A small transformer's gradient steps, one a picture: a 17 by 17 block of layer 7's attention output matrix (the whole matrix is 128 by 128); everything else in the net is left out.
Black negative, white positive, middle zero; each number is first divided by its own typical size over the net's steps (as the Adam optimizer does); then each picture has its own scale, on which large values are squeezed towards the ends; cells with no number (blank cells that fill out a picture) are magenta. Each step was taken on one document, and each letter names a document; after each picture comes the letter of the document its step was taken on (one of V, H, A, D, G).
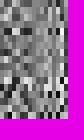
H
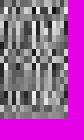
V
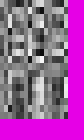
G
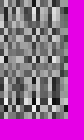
V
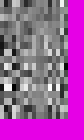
H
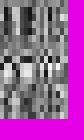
H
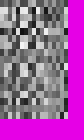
V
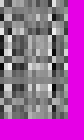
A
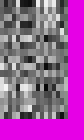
H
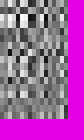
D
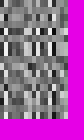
V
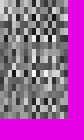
G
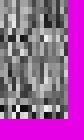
D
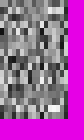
D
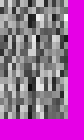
G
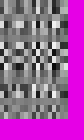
V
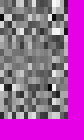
A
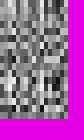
D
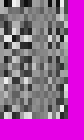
H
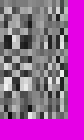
H
